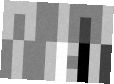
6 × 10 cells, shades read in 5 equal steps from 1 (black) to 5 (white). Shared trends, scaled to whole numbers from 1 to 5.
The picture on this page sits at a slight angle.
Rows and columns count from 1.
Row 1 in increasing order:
3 3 3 3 3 4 4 4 4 4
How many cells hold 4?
24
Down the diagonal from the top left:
4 3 4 3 4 5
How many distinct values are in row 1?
2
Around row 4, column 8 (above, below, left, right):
2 1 4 4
